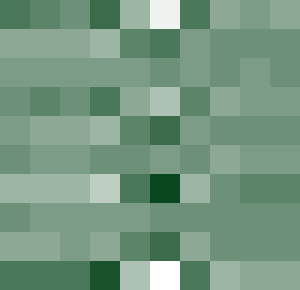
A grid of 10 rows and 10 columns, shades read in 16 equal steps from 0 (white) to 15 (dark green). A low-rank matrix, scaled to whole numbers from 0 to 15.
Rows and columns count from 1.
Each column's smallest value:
6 6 6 4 5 0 6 6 7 7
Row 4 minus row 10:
-2 -1 -2 -3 2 5 -1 1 1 1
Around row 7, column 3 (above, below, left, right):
8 8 6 4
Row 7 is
6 6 6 4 11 15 6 9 10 10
